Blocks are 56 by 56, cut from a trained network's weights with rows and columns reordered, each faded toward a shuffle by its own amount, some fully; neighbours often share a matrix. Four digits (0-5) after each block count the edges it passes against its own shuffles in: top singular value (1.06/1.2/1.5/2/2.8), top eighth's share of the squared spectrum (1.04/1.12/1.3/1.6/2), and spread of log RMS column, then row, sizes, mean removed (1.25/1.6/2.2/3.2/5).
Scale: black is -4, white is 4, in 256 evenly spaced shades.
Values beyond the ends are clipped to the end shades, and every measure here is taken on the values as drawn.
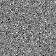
2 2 1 1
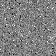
0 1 0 0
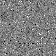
2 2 0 1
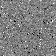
0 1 0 1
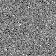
0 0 0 0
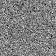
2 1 0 0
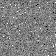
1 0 0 0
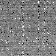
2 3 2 0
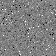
0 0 0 0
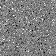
0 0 0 0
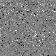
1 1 0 1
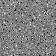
0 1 0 0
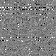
3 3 0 2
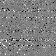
3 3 0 2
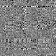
3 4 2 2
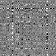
4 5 2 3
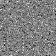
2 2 1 0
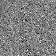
2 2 0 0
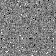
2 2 0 1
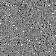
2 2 0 1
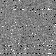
3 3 0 2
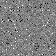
1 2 0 1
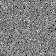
1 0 0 0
